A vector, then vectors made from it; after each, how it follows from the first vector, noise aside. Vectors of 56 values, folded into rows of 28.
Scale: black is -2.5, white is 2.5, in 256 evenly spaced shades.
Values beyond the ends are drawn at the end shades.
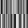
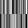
reversed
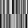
reversed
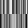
reversed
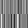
partly zeroed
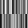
reversed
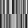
reversed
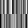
reversed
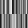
reversed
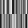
reversed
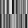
reversed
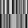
reversed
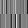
partly zeroed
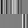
partly zeroed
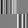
partly zeroed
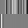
partly zeroed
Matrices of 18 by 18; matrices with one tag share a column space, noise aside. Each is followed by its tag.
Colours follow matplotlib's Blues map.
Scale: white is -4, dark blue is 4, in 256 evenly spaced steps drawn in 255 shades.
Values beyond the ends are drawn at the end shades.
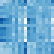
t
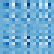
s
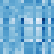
t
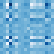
s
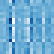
t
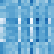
t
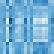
t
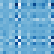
s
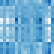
t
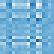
s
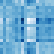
t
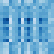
t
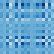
s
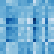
t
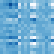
s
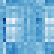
t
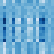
t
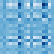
s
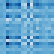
s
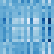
t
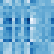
t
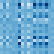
s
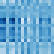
t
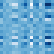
s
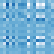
s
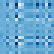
s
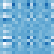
s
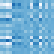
s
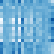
t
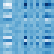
s
